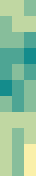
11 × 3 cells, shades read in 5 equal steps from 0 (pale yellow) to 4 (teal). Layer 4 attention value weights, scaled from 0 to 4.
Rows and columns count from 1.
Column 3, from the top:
2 1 3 4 3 2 2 1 1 0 0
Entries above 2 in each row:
0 0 1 3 2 2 1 0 0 0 0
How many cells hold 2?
11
